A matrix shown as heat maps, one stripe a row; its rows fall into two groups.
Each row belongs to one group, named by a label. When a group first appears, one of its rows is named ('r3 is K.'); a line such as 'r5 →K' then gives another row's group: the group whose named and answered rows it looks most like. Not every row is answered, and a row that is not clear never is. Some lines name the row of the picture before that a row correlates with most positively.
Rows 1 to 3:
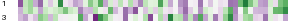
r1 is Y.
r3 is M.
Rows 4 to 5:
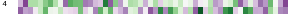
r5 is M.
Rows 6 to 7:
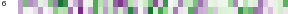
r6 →Y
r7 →Y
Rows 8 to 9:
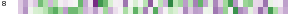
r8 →M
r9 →M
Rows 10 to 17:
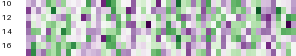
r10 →M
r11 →M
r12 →Y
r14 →Y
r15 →M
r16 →Y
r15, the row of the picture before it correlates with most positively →8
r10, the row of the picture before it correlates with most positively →8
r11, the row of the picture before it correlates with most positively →8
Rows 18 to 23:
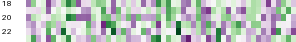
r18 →Y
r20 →Y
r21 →M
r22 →M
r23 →Y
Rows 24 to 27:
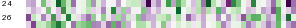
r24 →M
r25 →M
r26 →Y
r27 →M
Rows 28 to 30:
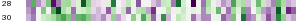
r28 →M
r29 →M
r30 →M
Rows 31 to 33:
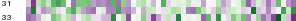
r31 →M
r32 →Y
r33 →M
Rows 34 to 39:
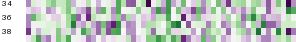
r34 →M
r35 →Y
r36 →Y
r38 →M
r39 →Y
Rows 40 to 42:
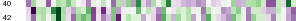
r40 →Y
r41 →M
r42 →M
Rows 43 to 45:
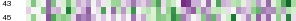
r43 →Y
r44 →Y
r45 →Y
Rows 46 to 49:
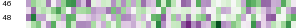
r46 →Y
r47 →M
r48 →Y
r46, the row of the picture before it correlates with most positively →44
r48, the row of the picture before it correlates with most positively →43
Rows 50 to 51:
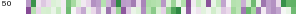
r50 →Y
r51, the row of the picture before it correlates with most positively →48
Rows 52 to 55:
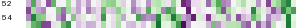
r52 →Y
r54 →Y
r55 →Y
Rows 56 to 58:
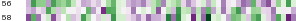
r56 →Y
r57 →M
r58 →M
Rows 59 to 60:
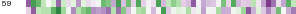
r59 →Y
